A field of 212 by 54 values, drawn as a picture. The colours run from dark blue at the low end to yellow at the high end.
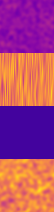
The table splits into 4 rows of 1 panel. Panel 1,1: low, blotchy, faint in contrast. Panel 2,1: high, streaked downward. Panel 3,1: very low, flat. Panel 4,1: high, blotchy.
